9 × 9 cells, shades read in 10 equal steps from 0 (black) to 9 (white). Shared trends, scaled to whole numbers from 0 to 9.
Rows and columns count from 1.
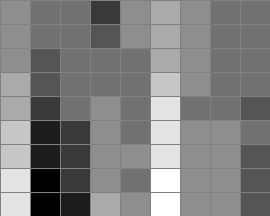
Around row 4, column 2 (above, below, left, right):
3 2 6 4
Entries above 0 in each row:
9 9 9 9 9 9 9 8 8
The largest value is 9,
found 2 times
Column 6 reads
6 6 6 7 8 8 8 9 9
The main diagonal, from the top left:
5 4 4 4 4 8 5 5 3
